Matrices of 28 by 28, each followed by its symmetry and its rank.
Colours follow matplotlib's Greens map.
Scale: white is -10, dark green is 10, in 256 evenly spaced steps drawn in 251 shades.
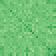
symmetric, rank five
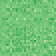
neither, rank five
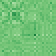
symmetric, rank three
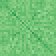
symmetric, rank five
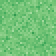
symmetric, full rank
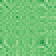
symmetric, rank three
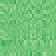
neither, rank five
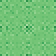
symmetric, rank three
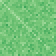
symmetric, full rank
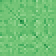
symmetric, rank five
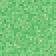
symmetric, full rank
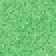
symmetric, full rank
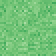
neither, rank five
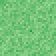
symmetric, full rank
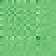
symmetric, rank three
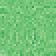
neither, rank five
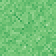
symmetric, full rank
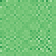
symmetric, rank three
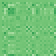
symmetric, rank three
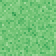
symmetric, full rank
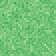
symmetric, full rank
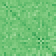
symmetric, rank five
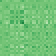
symmetric, rank three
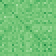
symmetric, rank five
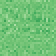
neither, rank five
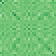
symmetric, rank five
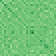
symmetric, rank five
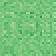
neither, rank five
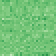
neither, rank five
